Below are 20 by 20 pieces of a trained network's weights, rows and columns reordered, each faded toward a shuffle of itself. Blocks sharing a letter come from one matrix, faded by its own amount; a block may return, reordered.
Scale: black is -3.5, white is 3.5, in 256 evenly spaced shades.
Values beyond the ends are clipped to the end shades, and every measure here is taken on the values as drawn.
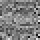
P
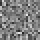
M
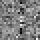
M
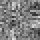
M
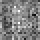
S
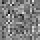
M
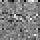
S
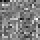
S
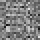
M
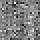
S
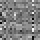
P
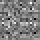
P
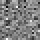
M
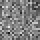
M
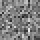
M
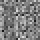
M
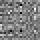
P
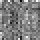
S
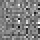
P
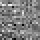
P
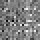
S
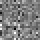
P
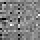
P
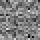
P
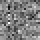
M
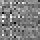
P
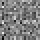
M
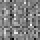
S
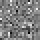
P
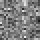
M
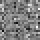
P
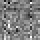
P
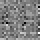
P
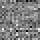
P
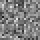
M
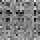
P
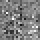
S
